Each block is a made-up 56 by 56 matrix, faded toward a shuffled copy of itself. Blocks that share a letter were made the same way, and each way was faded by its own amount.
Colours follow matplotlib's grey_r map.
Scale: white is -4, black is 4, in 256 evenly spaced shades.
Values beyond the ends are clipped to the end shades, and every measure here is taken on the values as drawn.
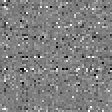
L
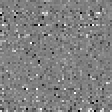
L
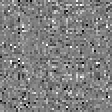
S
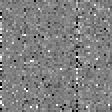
S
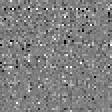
L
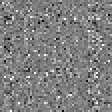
S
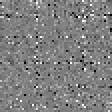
L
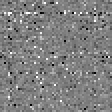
L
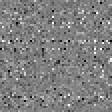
L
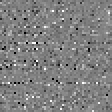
L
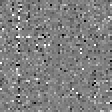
L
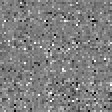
L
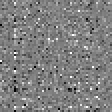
S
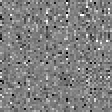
S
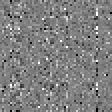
S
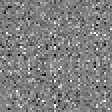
S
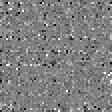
L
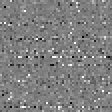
L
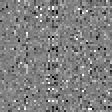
S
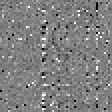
S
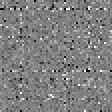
L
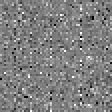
S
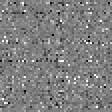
L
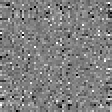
S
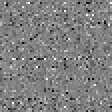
L
